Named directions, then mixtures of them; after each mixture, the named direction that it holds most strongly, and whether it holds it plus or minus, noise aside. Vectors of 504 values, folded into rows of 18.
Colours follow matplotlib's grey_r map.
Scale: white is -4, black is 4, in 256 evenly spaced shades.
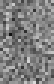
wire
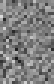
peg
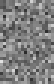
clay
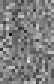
wire, plus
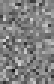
clay, minus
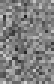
peg, plus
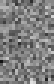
clay, minus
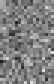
peg, plus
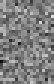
clay, minus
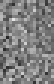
wire, minus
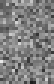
wire, minus
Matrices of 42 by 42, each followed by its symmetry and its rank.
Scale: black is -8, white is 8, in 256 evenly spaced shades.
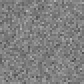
neither, full rank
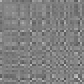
symmetric, rank three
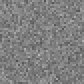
neither, full rank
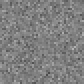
antisymmetric, full rank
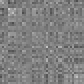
symmetric, rank three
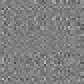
neither, rank five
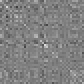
symmetric, rank five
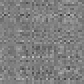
neither, rank five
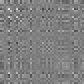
symmetric, rank three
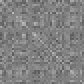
symmetric, rank five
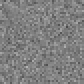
antisymmetric, full rank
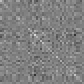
symmetric, rank five
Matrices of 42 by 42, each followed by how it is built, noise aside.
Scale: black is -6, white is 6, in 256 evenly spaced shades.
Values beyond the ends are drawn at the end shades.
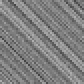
Toeplitz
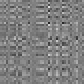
low rank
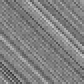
Toeplitz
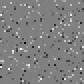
sparse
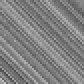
Toeplitz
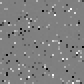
sparse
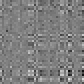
low rank
